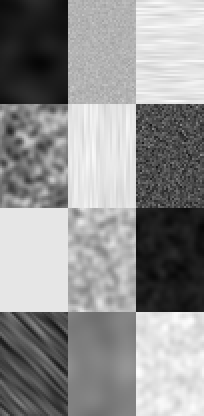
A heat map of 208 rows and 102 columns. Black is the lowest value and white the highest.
The table splits into 4 rows of 3 panels. Panel 1,1: very low, smooth, faint in contrast. Panel 1,2: high, fine-grained, faint in contrast. Panel 1,3: very high, streaked across, faint in contrast. Panel 2,1: middling, blotchy, strong in contrast. Panel 2,2: very high, streaked downward, faint in contrast. Panel 2,3: low, fine-grained. Panel 3,1: very high, flat. Panel 3,2: high, blotchy. Panel 3,3: very low, blotchy, faint in contrast. Panel 4,1: low, slanting down to the right. Panel 4,2: middling, smooth, faint in contrast. Panel 4,3: very high, blotchy, faint in contrast.
